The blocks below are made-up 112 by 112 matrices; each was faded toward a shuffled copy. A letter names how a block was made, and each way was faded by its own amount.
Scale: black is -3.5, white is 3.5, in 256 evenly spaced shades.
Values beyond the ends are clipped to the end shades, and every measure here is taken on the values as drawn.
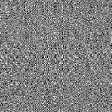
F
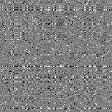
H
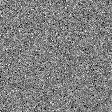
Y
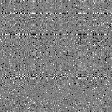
H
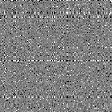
H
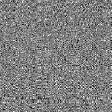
F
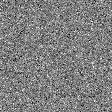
Y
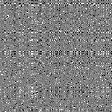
H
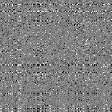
H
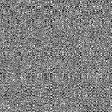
F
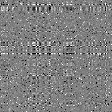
H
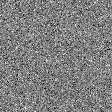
Y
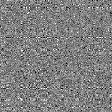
F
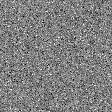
Y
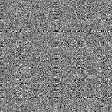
F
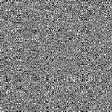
F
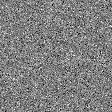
Y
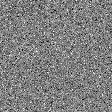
Y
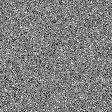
Y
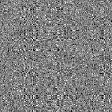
F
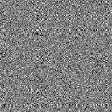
F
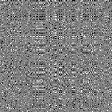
H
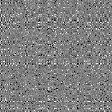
H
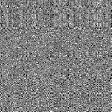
F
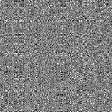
F
